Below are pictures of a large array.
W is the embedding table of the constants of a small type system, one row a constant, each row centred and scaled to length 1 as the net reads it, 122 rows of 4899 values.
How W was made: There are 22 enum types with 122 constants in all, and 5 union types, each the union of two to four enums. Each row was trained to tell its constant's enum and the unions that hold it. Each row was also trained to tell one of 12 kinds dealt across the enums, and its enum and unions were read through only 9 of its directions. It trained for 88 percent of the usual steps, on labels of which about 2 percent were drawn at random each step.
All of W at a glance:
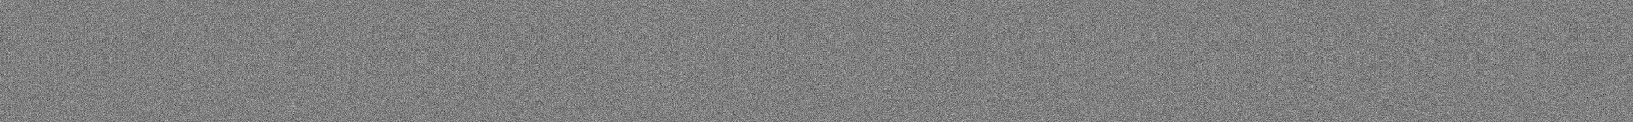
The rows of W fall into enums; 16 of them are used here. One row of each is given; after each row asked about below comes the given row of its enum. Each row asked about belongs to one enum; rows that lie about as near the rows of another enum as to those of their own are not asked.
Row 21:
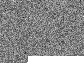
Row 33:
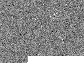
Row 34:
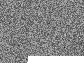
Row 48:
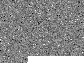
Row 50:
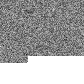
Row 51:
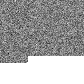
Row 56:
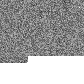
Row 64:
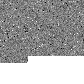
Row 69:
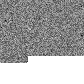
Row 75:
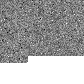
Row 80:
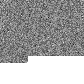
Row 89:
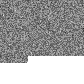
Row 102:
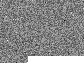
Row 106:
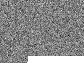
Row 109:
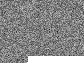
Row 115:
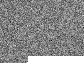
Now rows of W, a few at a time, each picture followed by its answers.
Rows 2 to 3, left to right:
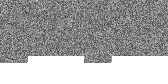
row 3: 109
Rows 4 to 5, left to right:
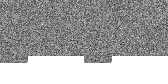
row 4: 21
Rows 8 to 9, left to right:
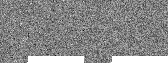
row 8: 75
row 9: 106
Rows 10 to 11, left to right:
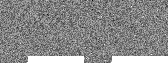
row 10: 56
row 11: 21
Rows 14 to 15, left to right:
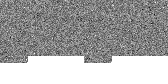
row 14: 69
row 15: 106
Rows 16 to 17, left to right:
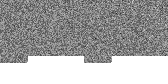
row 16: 80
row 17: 50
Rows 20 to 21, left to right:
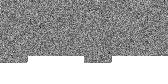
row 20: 106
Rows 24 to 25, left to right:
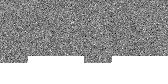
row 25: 75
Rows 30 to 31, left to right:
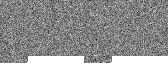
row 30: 89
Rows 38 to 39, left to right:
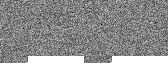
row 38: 51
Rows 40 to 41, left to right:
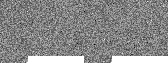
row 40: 115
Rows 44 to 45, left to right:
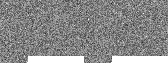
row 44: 80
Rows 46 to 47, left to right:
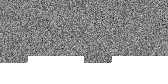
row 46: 80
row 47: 56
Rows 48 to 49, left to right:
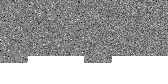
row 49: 50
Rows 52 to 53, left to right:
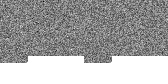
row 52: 89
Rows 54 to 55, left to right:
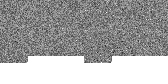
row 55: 51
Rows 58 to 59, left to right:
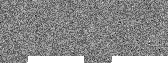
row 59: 56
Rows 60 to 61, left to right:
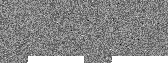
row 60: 89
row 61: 102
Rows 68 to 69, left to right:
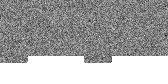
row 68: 80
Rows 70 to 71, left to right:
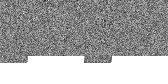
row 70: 102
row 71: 21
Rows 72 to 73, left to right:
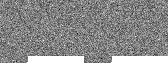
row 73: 56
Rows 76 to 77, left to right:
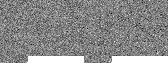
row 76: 80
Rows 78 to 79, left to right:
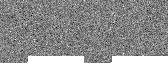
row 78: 34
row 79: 21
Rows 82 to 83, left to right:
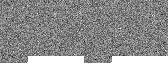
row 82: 106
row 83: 102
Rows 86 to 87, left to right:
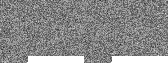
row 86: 75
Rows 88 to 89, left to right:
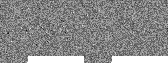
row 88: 89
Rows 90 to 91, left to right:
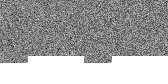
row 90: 109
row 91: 109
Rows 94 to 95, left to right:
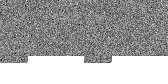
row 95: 21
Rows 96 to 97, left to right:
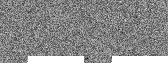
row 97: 75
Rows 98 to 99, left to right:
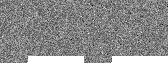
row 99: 48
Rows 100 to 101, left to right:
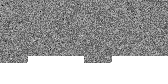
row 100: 106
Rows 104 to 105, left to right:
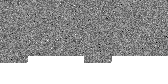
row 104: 102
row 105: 51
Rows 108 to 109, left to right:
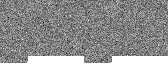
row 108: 64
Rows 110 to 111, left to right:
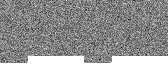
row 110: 34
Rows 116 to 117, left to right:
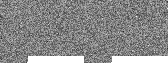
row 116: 89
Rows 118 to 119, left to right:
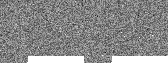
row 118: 75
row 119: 50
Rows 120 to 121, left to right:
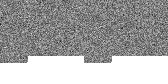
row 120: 102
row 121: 34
